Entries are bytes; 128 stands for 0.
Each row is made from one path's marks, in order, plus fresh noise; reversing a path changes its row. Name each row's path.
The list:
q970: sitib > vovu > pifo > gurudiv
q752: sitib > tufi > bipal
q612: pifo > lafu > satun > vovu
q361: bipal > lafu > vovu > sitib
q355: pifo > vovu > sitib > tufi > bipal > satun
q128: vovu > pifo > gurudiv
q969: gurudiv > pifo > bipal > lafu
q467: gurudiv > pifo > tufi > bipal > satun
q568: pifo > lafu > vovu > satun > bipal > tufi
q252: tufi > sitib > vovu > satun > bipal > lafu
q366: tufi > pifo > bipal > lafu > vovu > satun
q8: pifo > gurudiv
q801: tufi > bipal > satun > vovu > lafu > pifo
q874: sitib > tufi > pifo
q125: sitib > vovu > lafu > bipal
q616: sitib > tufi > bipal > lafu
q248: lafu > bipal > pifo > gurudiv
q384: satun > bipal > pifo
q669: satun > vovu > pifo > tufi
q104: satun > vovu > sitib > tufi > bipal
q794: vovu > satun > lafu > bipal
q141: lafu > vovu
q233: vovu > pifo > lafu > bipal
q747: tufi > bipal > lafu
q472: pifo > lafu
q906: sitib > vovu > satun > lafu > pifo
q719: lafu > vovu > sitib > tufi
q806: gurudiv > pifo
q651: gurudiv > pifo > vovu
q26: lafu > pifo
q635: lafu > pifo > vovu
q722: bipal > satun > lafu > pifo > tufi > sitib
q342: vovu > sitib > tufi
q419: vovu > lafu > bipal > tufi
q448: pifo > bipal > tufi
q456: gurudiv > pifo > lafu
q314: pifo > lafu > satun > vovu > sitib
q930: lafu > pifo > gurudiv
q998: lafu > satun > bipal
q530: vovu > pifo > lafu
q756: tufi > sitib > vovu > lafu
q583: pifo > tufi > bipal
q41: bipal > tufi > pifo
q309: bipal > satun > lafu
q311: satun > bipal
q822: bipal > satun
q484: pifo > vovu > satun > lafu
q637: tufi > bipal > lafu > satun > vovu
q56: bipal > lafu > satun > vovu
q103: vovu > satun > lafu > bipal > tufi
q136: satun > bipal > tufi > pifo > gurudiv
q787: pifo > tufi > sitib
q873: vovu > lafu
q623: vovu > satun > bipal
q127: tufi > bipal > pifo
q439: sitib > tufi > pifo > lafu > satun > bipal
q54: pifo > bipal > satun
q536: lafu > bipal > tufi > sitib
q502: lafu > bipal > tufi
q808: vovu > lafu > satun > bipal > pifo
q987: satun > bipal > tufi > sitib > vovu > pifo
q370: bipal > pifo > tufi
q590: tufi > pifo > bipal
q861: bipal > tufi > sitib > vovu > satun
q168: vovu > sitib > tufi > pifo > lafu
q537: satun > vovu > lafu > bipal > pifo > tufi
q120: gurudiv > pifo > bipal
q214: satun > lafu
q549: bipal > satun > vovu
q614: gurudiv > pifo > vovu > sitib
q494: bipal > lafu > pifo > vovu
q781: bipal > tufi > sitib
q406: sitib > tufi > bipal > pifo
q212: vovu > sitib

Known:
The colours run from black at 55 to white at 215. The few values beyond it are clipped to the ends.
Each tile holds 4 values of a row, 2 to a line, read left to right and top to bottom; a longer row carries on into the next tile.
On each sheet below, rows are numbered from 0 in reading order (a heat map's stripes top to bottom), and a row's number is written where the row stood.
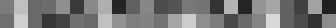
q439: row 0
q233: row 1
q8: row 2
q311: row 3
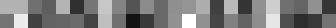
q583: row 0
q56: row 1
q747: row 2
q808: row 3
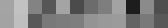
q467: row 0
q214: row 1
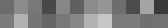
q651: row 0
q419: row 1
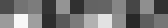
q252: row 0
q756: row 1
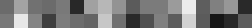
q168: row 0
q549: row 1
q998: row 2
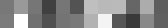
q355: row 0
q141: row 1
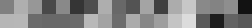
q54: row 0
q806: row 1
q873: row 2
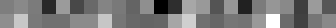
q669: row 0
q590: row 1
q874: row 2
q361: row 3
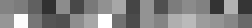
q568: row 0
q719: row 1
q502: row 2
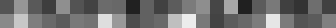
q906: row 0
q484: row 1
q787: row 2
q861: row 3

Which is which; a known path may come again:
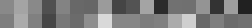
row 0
q309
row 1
q128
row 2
q448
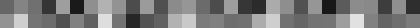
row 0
q136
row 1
q637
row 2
q419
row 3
q874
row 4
q366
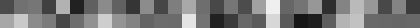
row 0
q8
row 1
q103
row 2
q314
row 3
q998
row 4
q54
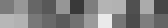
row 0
q125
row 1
q616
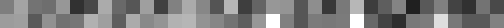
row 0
q120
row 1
q806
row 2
q248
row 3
q342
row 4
q623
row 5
q861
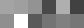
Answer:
q127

